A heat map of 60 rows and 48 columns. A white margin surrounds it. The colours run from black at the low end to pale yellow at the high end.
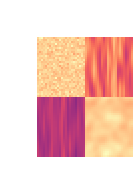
The table splits into 2 rows of 2 panels. Panel 1,1: very high, fine-grained, faint in contrast. Panel 1,2: high, streaked downward. Panel 2,1: middling, streaked downward, faint in contrast. Panel 2,2: very high, blotchy, faint in contrast.
